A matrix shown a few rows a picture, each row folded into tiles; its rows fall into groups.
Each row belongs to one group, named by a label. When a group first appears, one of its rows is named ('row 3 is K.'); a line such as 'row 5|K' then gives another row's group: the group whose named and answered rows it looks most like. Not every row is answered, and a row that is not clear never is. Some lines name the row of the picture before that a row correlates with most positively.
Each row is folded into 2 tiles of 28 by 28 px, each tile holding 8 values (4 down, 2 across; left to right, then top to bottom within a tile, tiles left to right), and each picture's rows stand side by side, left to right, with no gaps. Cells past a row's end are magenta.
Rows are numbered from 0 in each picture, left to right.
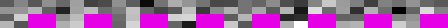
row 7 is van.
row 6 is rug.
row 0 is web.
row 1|van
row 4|web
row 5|rug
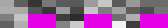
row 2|web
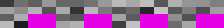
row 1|rug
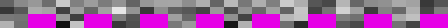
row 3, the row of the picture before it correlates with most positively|2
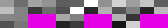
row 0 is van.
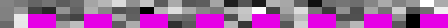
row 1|rug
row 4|web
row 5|van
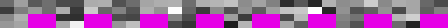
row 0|van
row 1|rug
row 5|web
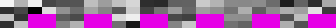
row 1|rug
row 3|rug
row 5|web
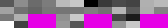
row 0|web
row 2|rug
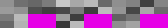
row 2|rug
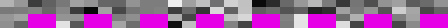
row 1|web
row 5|van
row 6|web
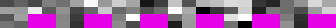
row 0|web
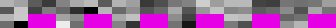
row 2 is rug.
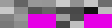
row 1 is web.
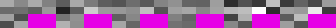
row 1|van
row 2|web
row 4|web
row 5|web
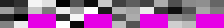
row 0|rug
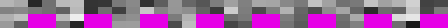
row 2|van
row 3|van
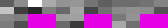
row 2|web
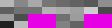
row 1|web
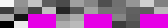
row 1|van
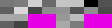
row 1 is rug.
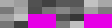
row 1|rug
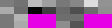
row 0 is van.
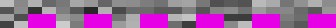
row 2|van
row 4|rug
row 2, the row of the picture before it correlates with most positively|0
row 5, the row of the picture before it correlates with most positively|1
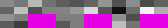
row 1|web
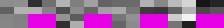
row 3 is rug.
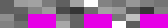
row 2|web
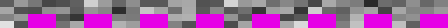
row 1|rug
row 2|van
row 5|rug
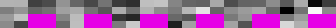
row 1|van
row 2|rug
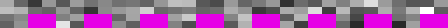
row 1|web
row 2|web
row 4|van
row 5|web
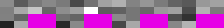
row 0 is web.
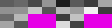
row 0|web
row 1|web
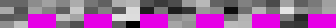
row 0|rug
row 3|van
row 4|van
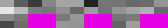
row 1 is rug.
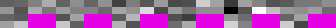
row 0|rug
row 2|web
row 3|rug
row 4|van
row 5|web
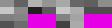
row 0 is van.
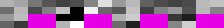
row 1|rug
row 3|rug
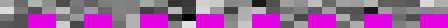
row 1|web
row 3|rug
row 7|rug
